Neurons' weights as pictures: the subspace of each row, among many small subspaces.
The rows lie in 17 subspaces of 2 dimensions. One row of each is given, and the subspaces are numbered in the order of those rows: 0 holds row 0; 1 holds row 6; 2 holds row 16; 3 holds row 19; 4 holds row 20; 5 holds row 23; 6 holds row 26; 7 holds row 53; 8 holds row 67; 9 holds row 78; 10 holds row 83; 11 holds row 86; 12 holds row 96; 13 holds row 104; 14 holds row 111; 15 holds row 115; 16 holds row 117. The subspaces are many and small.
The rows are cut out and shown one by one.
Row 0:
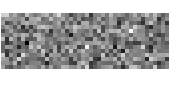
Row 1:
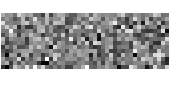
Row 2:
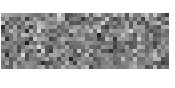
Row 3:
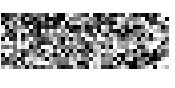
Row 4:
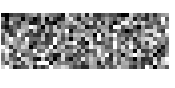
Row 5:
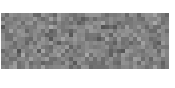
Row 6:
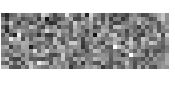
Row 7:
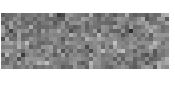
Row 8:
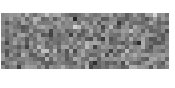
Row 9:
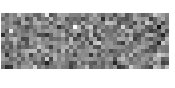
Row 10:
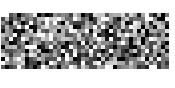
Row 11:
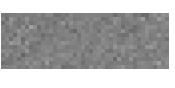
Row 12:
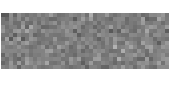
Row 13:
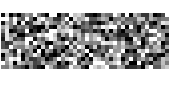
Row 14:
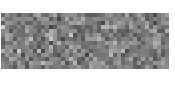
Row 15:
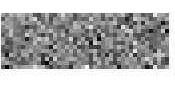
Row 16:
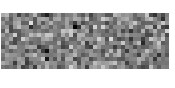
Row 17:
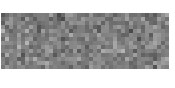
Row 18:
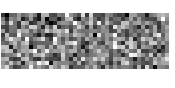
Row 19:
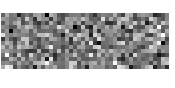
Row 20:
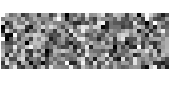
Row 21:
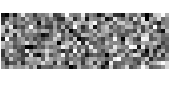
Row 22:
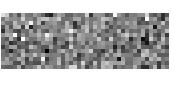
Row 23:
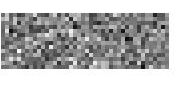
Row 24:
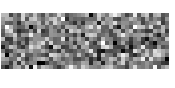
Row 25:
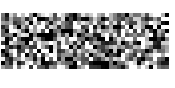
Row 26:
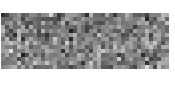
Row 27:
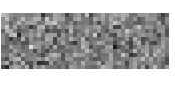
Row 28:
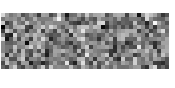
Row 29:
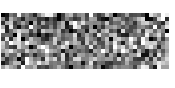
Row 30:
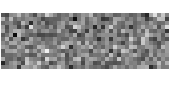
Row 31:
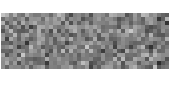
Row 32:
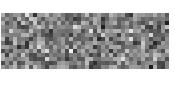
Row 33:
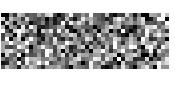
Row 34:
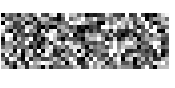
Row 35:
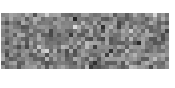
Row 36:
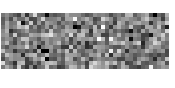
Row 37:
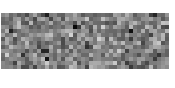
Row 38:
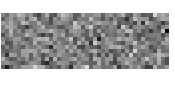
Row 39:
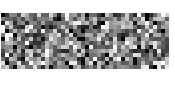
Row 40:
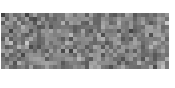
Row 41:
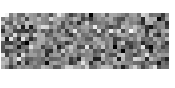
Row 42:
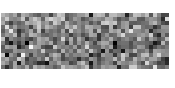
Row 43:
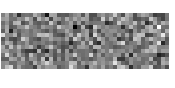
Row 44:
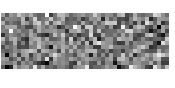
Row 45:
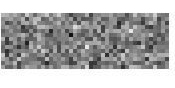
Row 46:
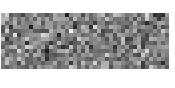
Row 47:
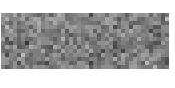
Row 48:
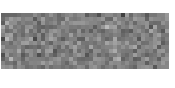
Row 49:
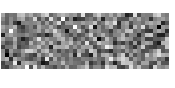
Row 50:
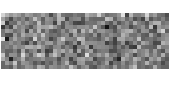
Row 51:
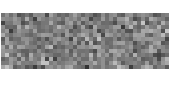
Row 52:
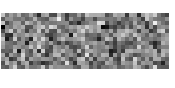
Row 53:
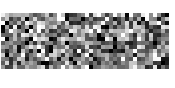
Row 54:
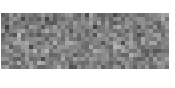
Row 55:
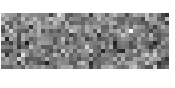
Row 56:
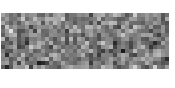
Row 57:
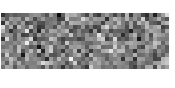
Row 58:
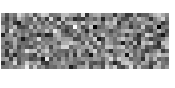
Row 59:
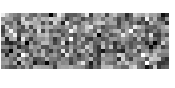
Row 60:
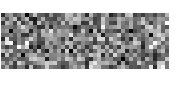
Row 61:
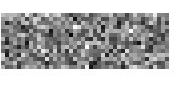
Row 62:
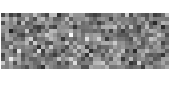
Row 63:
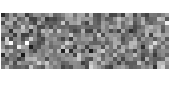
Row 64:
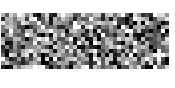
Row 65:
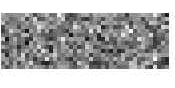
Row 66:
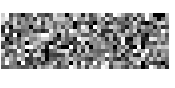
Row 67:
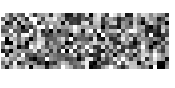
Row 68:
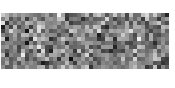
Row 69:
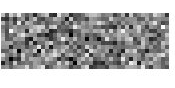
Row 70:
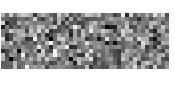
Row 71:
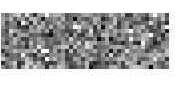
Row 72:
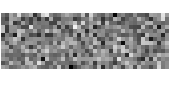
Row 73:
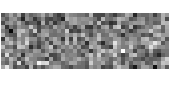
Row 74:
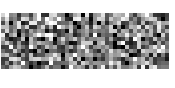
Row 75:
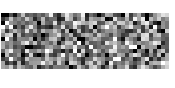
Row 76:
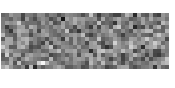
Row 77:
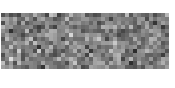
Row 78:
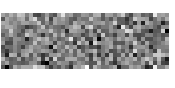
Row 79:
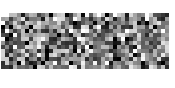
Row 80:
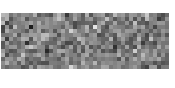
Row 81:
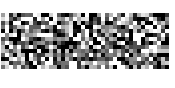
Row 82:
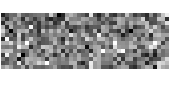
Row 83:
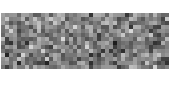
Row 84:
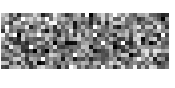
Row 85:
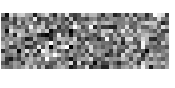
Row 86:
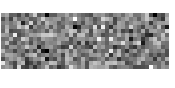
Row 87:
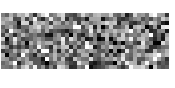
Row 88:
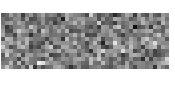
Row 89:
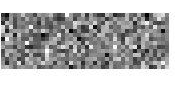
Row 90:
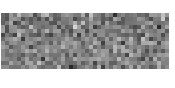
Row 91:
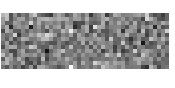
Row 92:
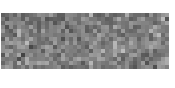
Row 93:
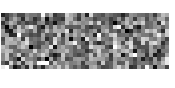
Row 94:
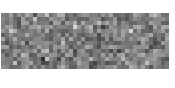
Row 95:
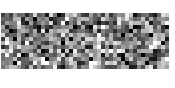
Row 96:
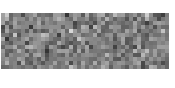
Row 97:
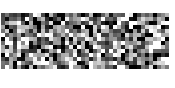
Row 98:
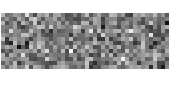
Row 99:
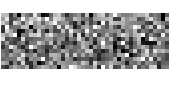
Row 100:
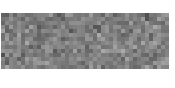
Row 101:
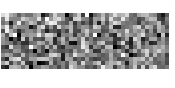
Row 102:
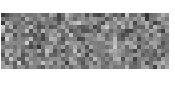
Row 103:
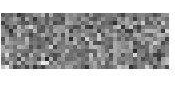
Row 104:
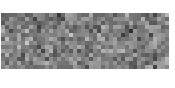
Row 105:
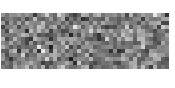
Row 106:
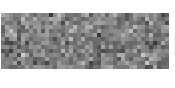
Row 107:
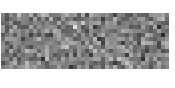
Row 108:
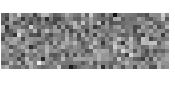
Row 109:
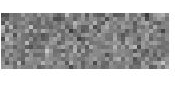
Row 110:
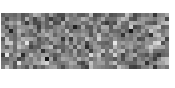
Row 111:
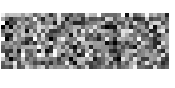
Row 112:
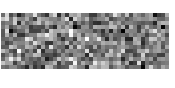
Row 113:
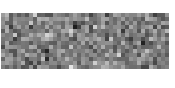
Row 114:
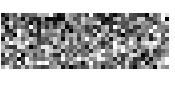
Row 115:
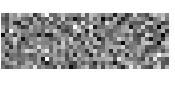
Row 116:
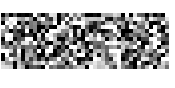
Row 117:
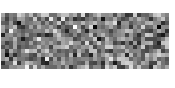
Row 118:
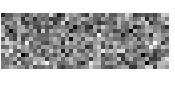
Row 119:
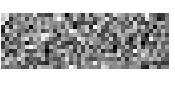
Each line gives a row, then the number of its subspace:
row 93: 1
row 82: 2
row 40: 8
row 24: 16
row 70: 14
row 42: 10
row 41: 0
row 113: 13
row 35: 0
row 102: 12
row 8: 0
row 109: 12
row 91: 13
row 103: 1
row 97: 10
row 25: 13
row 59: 6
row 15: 9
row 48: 14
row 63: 8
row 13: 5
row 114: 10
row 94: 6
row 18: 9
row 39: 4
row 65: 13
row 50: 14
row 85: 12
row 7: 2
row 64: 9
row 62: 5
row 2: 7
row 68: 7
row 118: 6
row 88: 16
